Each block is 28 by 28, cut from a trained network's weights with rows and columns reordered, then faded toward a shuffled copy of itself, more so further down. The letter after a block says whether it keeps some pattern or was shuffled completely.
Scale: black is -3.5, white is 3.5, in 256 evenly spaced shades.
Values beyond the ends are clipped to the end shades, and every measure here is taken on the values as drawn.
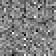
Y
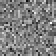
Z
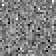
Z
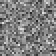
Y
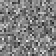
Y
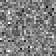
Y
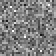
Z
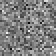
Z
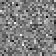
Z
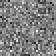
Y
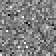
Z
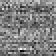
Y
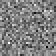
Y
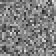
Z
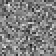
Z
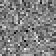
Z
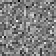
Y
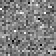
Z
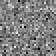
Z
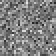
Z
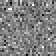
Y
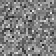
Y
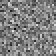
Z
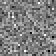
Z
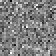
Z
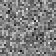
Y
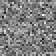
Z
